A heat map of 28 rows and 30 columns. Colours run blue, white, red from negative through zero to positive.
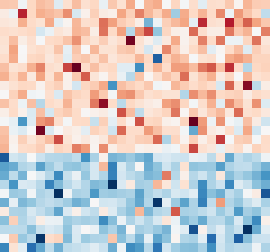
There are no regular stripes. A horizontal seam about 60% of the way down splits the table, and the top part is higher. The histogram is bell-shaped.
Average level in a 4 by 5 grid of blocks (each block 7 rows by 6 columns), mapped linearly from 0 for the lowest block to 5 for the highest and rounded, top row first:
44445 | 45454 | 22222 | 10000
